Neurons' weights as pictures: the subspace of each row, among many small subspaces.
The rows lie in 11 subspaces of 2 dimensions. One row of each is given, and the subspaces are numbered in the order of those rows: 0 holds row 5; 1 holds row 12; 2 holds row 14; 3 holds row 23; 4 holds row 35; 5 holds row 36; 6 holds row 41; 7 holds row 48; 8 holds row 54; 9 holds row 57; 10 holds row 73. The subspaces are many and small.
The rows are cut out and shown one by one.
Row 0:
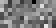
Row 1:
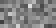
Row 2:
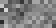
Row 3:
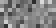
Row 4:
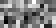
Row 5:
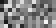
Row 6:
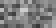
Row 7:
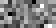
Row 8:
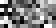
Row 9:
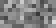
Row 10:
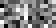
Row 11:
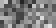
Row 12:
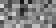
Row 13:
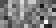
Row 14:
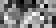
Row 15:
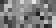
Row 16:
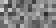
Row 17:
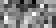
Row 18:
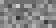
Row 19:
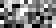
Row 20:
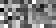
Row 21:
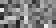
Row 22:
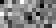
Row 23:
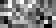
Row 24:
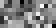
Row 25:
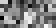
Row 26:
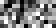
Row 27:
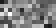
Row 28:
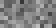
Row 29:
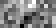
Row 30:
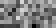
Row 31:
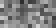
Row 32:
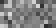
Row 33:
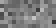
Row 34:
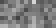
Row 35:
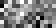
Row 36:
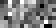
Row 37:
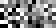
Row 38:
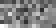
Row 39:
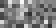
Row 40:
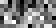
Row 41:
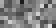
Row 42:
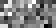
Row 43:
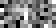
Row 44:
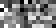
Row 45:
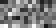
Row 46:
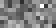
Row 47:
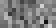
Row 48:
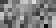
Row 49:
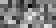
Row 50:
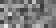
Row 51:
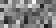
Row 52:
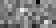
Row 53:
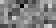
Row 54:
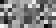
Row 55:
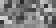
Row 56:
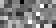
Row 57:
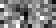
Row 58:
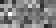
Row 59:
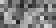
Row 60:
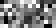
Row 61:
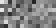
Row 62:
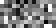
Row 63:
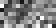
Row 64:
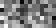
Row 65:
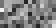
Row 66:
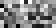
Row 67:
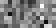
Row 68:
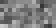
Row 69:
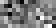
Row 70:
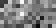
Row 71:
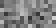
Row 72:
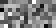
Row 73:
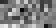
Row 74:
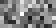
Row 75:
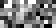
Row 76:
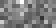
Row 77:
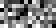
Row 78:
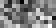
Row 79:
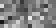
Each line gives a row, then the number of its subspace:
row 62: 10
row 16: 0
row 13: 5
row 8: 3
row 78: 3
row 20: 7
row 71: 9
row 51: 2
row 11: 4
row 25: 9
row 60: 8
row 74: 9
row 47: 5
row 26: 8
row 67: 5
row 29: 2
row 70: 4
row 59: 9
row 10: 9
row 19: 1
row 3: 0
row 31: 7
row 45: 10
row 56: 6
